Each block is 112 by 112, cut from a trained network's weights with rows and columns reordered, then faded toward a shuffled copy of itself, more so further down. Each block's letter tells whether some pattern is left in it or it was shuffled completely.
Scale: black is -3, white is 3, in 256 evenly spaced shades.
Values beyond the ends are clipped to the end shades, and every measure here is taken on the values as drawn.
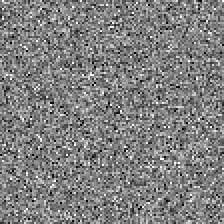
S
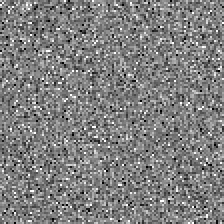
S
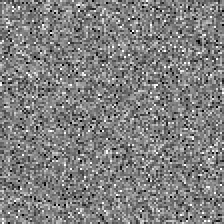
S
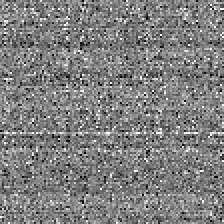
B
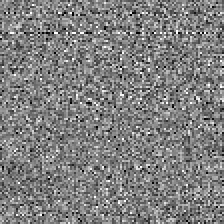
B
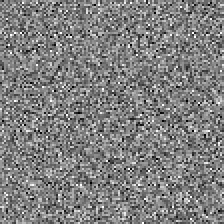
B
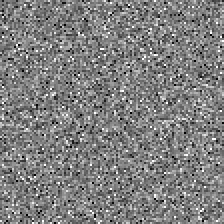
S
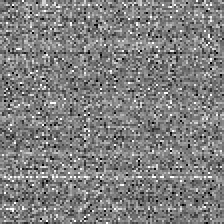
B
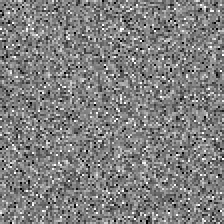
S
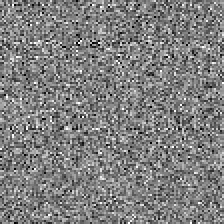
B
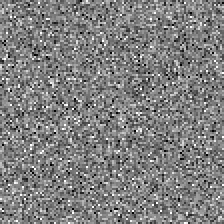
S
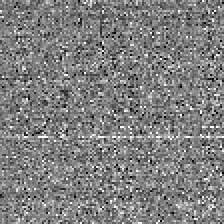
B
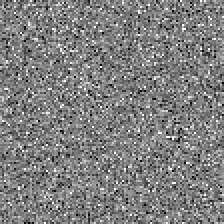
S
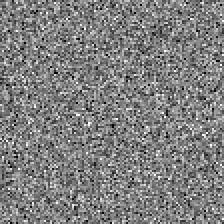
S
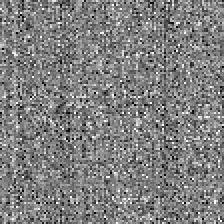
B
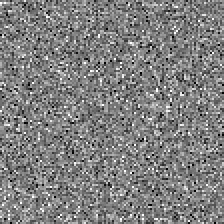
S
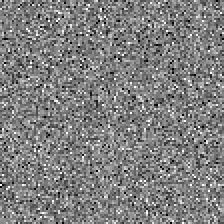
S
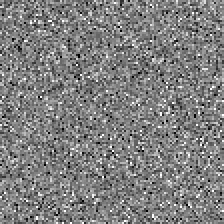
S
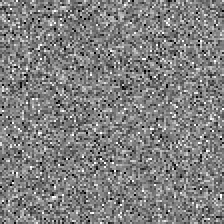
S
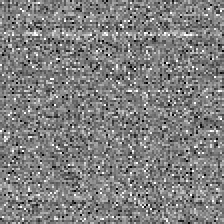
B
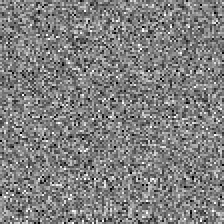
B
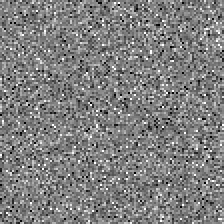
S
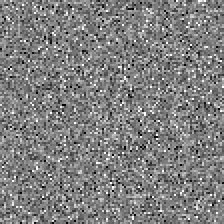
S
